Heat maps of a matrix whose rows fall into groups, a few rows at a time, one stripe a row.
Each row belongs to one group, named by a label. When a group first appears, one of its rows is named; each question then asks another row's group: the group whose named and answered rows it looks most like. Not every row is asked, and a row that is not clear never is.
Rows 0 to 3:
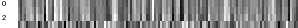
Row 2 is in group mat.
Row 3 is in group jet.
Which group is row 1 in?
mat
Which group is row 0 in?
mat
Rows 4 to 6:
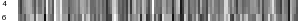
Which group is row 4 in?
mat
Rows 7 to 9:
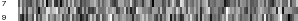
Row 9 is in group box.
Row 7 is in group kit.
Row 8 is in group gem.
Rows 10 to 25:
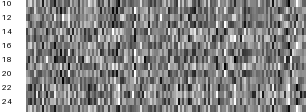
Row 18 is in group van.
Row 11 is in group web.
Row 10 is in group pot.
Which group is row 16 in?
pot
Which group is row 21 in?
kit
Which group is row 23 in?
gem
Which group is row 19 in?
jet
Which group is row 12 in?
mat
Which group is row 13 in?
web
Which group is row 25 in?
pot
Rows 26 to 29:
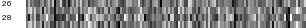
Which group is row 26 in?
kit
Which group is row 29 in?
pot
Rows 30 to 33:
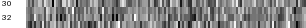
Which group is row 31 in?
web
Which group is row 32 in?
web
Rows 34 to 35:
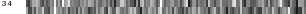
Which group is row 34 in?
mat
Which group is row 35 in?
box
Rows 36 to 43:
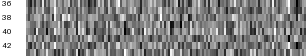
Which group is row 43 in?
van
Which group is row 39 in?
gem
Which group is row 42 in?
box
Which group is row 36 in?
box
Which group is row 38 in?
mat
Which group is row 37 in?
box
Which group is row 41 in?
pot
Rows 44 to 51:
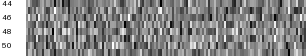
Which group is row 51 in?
pot
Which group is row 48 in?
mat
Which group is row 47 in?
gem
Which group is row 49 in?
gem
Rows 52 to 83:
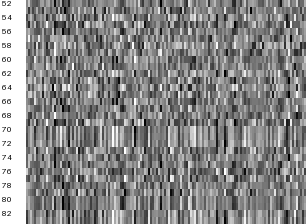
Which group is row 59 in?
box
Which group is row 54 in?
jet
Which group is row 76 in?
web
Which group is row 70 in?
jet
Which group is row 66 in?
web
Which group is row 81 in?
kit
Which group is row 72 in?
jet
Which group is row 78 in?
kit
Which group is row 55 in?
van
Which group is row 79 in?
gem
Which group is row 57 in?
gem
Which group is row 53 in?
gem
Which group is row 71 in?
jet
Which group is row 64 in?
mat
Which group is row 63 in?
pot
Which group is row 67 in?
kit
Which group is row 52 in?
kit
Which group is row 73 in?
van
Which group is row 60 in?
web
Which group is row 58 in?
gem
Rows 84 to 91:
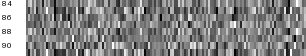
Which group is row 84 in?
pot
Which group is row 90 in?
jet
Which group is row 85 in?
van
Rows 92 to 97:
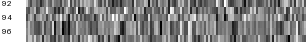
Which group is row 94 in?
jet
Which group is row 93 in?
van
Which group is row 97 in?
pot
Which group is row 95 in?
kit
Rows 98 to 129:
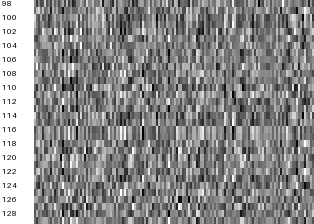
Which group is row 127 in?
van
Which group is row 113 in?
kit
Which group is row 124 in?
box
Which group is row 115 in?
web
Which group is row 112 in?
box
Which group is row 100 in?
web
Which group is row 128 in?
kit
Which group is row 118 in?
pot
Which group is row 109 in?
kit
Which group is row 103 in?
mat
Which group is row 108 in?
jet
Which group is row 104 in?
web
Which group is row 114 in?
web
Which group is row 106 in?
kit
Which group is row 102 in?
web
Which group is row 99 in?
pot
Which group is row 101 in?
web
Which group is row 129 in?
mat
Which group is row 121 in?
mat
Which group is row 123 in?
web
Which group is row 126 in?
gem
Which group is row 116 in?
jet
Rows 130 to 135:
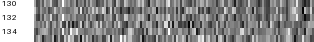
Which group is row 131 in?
web
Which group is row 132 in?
box
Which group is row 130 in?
box
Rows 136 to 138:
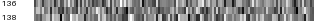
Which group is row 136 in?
jet
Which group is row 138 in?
mat
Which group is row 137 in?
pot
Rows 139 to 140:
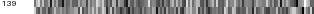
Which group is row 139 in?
pot
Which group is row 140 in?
web
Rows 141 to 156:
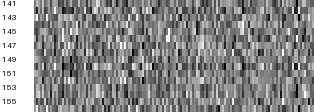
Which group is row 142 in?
van
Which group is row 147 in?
jet
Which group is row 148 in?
gem
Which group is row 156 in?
gem
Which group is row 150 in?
van
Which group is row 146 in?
box
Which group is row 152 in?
jet
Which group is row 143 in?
gem
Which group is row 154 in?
pot
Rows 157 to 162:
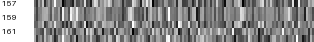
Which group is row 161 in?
gem
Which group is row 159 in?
mat
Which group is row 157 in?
van
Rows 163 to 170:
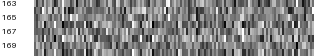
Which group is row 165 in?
mat
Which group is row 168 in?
gem
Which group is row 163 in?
box
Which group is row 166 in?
van
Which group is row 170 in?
van
